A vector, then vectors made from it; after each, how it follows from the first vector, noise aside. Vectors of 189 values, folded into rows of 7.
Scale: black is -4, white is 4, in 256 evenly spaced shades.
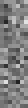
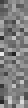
wrapped around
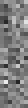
copied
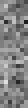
sign-scrambled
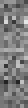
sign-scrambled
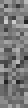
sign-scrambled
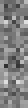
sign-scrambled
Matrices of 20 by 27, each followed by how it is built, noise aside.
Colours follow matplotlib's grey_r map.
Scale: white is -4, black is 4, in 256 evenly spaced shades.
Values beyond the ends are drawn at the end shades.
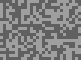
noise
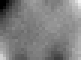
smooth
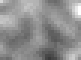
smooth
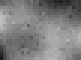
smooth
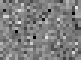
noise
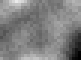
smooth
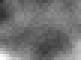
smooth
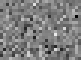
noise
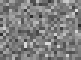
noise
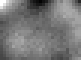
smooth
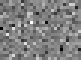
noise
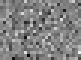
noise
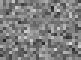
noise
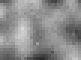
smooth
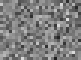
noise
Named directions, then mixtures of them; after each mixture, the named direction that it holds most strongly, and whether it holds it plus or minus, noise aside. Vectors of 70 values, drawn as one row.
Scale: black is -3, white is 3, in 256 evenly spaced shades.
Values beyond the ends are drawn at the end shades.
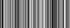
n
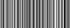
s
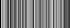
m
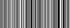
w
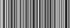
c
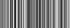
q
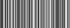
c, minus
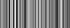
q, minus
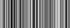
c, plus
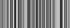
q, plus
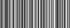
c, minus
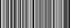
m, plus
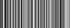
c, minus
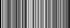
m, plus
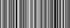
s, minus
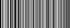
m, plus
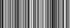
n, plus
